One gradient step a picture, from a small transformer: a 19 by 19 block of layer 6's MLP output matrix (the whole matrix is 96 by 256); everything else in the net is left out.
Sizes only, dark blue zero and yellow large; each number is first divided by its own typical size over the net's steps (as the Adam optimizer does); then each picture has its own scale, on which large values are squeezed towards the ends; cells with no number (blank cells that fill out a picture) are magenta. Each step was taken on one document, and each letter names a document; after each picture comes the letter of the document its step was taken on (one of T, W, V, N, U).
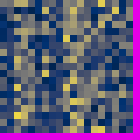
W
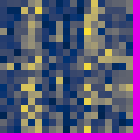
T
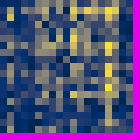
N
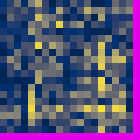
T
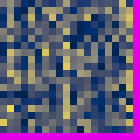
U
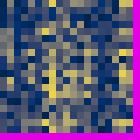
U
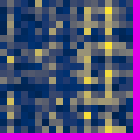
N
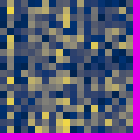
U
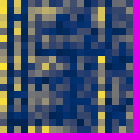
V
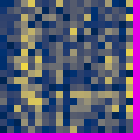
T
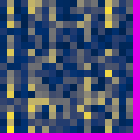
N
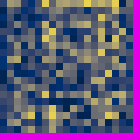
W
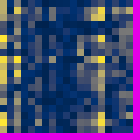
V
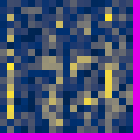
N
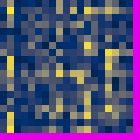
N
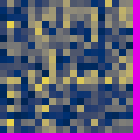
U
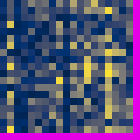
N
